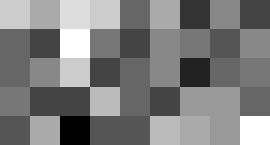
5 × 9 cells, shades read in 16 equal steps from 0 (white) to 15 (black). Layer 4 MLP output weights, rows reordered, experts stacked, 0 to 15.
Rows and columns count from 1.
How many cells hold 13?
1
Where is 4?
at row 4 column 4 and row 5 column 6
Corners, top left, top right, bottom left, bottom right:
3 11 10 0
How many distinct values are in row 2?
6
